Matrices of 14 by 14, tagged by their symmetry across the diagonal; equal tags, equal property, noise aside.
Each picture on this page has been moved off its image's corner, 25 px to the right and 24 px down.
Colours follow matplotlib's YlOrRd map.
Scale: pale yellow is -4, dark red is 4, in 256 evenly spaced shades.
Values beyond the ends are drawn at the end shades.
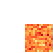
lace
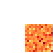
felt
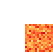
lace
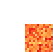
felt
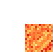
felt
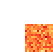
lace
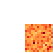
felt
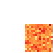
lace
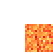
lace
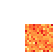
lace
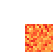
felt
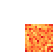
felt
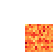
lace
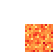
felt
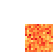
lace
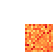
felt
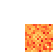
felt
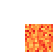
lace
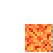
felt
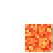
felt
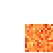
lace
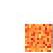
lace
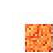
felt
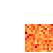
lace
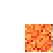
felt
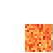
lace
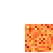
felt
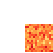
lace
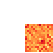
felt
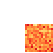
lace
